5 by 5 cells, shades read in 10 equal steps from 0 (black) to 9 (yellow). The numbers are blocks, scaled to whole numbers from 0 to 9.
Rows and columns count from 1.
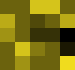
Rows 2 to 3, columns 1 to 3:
7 4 3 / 6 4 2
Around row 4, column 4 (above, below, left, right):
2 4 5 1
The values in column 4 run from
2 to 8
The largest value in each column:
7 8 8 8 9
